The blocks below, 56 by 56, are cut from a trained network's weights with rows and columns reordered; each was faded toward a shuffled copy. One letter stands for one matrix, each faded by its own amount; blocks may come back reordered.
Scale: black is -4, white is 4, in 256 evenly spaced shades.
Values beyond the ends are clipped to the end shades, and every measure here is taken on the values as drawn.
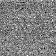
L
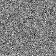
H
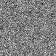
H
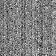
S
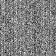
S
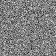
H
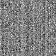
S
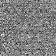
L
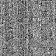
S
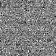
L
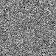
H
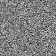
H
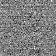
L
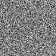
H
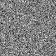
H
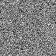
H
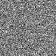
H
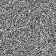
H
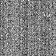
S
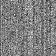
S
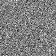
H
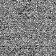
L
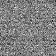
L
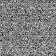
L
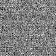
L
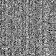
S
